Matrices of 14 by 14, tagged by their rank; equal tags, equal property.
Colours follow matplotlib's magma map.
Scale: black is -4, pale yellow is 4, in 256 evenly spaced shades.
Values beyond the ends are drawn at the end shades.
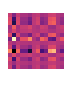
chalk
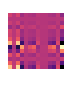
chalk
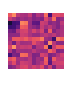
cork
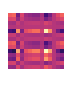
chalk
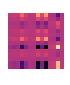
chalk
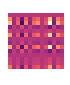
chalk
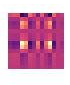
chalk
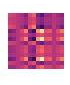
chalk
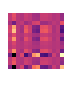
chalk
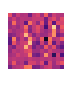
cork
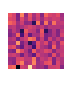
cork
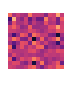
cork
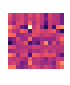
cork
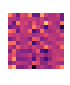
cork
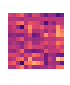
cork
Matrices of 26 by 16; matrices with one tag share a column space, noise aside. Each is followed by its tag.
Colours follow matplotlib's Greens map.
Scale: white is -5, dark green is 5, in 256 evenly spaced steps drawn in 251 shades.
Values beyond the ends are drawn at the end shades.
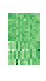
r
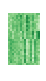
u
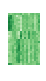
u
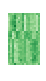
u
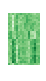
u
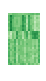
u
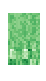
r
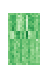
u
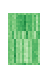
u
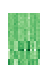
r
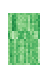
u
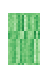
u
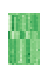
u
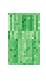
u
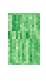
u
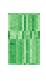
u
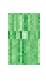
u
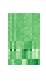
r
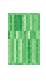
u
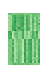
u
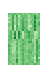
u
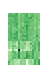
r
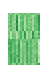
u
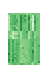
u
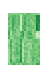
u
